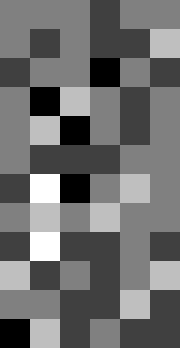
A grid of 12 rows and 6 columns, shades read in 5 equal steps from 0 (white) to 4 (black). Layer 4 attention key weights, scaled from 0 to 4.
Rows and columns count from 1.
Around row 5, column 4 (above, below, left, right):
2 3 4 3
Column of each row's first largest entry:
4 2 4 2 3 2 3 1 1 2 3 1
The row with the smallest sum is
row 8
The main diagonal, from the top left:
2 3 2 2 3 2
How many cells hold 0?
2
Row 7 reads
3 0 4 2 1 2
